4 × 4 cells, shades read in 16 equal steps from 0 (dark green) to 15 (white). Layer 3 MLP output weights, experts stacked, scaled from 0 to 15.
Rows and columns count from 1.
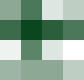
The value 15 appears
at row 3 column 4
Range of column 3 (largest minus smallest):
11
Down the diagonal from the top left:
8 0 13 11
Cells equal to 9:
1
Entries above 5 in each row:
3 0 3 4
